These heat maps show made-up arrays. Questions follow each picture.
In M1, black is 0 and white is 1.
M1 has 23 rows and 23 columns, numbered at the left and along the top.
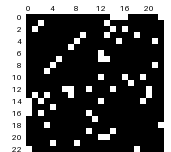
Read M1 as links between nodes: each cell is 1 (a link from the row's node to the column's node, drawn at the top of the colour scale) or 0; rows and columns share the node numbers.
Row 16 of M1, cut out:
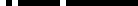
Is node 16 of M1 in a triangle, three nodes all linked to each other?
no
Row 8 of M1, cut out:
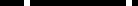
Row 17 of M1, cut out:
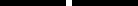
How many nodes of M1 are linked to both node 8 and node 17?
0
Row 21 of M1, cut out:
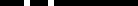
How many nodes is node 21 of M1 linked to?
2
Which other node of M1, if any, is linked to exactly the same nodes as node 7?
none
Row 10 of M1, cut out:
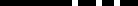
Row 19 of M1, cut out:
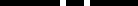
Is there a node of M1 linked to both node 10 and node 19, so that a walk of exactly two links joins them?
no
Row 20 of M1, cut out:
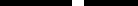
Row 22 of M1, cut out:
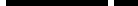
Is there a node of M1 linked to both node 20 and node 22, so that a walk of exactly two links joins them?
no
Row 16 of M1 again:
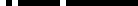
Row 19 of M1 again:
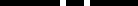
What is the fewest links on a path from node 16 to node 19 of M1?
2
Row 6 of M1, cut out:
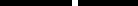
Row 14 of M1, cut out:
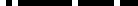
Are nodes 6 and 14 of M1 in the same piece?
yes
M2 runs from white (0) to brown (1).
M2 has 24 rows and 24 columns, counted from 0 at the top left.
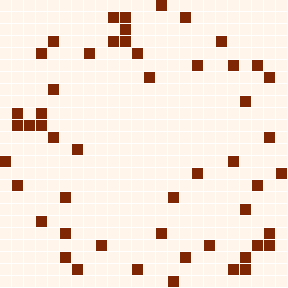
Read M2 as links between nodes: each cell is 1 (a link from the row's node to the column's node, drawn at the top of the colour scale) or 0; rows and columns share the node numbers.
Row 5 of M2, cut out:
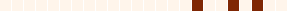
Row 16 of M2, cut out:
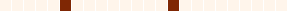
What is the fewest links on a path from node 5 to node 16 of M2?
1
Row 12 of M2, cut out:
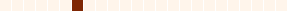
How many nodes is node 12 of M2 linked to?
1
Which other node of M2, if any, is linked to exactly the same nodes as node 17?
node 8
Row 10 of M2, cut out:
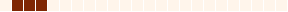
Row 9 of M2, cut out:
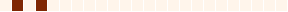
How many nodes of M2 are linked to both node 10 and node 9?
2
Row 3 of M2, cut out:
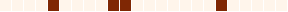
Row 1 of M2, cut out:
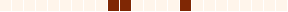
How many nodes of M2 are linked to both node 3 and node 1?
2
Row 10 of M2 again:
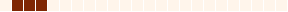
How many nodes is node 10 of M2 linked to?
3
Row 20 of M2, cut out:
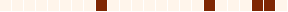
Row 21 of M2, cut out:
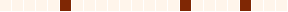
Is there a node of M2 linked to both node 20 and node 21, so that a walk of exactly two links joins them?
no
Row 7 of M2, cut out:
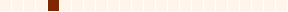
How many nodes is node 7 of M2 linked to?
1
